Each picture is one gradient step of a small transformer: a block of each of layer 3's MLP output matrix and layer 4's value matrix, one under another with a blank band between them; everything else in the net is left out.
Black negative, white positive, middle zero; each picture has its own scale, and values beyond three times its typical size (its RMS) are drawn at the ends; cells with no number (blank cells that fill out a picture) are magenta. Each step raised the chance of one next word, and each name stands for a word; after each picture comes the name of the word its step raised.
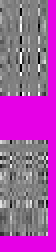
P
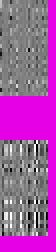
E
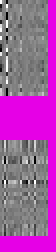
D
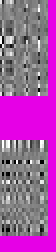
D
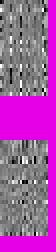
D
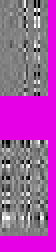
P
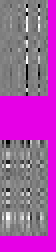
P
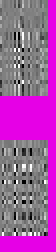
E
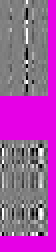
E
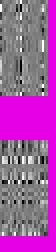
D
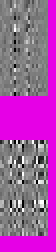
D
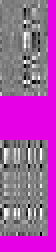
E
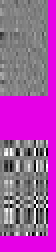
E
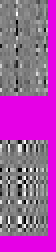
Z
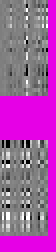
P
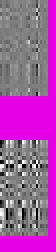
P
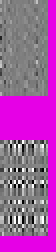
Z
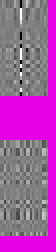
E
